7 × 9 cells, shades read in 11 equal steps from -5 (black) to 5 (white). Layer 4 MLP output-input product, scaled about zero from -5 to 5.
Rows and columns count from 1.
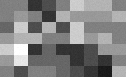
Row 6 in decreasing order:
4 1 0 -1 -1 -1 -2 -3 -3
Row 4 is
1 2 2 0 0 3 1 2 0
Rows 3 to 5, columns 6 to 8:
3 0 0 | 3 1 2 | -3 -2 1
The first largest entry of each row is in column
6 5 2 6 2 2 9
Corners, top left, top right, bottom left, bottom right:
0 0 0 2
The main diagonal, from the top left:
0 1 -2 0 -3 -3 -3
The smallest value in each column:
-1 -2 -3 -3 -3 -3 -3 -4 0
